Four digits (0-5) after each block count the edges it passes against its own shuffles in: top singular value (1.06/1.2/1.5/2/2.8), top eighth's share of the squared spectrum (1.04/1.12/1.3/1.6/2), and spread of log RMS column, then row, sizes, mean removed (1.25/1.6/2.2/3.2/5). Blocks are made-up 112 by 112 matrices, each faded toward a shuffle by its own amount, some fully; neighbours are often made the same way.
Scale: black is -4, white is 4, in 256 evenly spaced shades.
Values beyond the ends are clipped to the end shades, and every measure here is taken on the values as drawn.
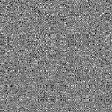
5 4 2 3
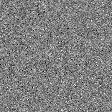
2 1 0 0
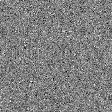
3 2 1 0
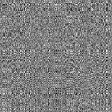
5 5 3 3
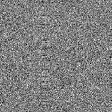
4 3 1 1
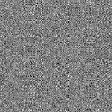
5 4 3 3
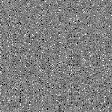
4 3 2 1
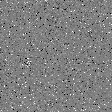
1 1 0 0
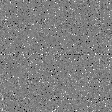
2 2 1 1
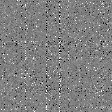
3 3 3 2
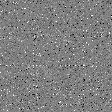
2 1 1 1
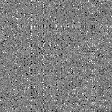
4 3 2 1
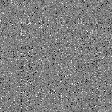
4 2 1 1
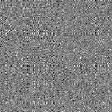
5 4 3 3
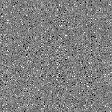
4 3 2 2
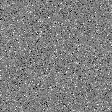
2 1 0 0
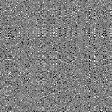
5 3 3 2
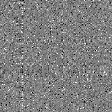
4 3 2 1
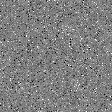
3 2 1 0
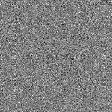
4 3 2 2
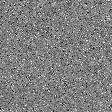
0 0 0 0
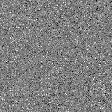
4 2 1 1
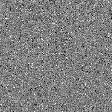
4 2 1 1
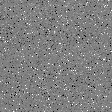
0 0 0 0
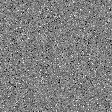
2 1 0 0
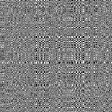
5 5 4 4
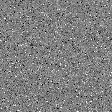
0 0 0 0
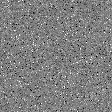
0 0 0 0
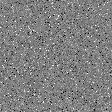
0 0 0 0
